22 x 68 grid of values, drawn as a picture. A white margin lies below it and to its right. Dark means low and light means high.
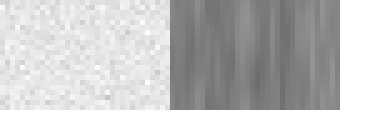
It is made of 1 by 2 panels. Panel 1,1: very high, fine-grained, faint in contrast. Panel 1,2: middling, streaked downward, faint in contrast.
